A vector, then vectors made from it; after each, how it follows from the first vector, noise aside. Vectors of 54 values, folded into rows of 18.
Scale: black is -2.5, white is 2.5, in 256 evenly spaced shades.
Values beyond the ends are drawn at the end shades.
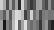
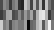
wrapped around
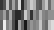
negated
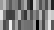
wrapped around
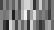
wrapped around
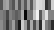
wrapped around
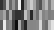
negated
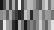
negated
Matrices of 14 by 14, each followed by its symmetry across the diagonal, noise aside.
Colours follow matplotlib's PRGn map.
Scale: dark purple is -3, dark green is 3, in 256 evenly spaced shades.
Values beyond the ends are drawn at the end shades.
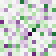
antisymmetric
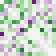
symmetric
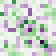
symmetric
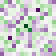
symmetric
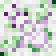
symmetric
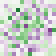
symmetric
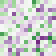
symmetric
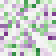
antisymmetric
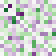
antisymmetric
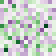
neither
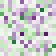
neither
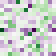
neither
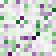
antisymmetric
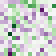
neither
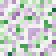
symmetric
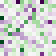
antisymmetric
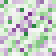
symmetric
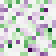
antisymmetric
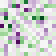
antisymmetric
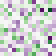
neither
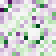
symmetric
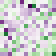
symmetric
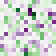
neither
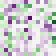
neither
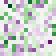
neither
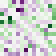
antisymmetric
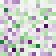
neither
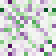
antisymmetric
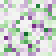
antisymmetric
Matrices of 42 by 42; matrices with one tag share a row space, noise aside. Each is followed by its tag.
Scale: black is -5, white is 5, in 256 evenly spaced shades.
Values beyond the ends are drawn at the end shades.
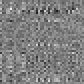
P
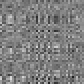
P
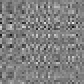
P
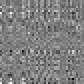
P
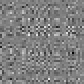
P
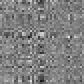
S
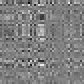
S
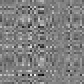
S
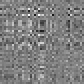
S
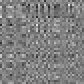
P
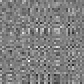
P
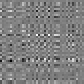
P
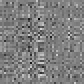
S
